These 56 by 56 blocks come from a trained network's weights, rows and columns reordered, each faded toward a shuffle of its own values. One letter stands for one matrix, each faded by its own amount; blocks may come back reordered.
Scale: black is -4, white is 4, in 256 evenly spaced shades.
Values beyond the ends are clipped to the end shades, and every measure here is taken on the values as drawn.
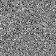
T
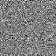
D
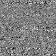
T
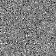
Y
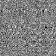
D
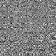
D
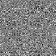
D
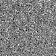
Y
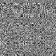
D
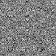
D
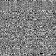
D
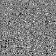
T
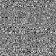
D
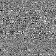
T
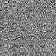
D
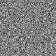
D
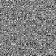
D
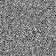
Y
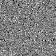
Y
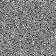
Y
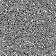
Y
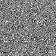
Y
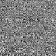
D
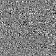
T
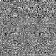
D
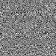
D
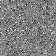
Y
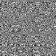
D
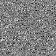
T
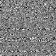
T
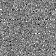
Y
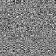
D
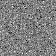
Y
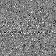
Y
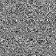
D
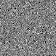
Y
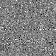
Y
